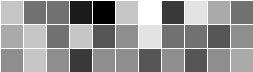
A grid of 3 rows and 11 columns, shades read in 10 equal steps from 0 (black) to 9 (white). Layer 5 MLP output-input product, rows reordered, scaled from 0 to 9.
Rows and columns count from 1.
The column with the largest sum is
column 7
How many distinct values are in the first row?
8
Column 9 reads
8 4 3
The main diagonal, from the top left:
7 7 5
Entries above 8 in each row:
1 0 0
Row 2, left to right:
6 7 4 7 3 5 8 4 4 3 5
